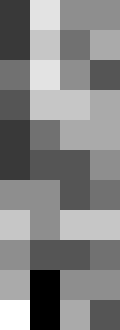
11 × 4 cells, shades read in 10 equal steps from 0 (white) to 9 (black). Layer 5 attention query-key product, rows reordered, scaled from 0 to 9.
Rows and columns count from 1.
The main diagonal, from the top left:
7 2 4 3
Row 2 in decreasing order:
7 5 3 2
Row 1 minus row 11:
7 -8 1 -2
